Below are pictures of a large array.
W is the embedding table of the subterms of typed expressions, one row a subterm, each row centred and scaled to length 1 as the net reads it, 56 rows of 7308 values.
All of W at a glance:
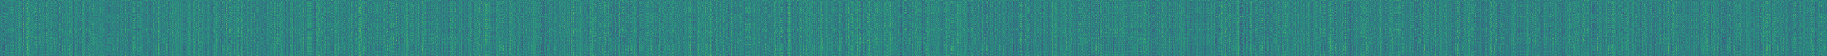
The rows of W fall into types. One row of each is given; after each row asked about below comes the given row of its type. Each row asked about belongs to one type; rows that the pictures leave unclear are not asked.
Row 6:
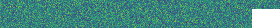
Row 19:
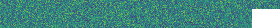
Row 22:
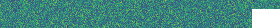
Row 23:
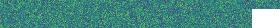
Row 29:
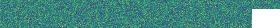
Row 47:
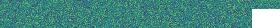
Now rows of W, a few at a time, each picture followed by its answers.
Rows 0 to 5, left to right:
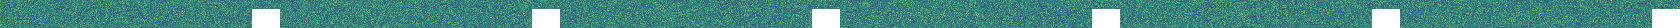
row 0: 29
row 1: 22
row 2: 6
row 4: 19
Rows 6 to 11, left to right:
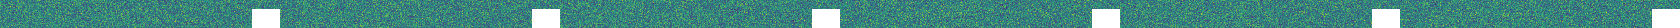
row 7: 29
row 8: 23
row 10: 19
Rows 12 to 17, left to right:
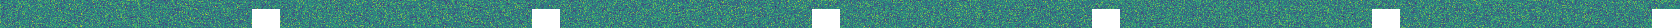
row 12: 29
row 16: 6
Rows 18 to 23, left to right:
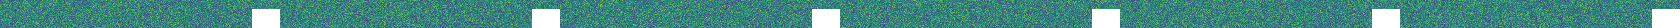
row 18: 47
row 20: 47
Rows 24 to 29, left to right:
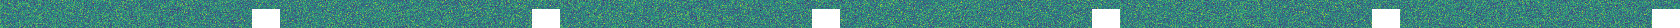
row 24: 23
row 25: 6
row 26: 23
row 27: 47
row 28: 19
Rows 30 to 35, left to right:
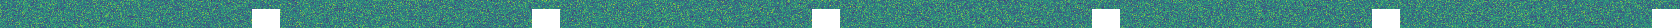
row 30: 29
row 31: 22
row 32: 6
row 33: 6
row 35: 19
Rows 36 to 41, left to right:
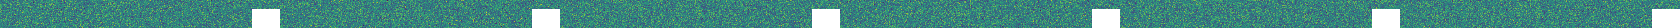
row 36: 47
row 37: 23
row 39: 19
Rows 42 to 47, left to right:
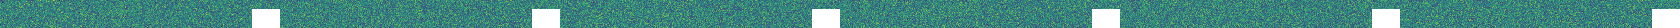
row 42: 19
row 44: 23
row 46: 22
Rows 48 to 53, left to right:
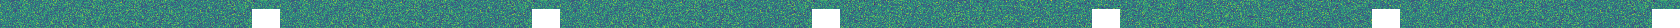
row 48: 22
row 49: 22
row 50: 22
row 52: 29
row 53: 22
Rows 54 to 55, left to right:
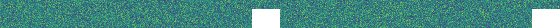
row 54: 6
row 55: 19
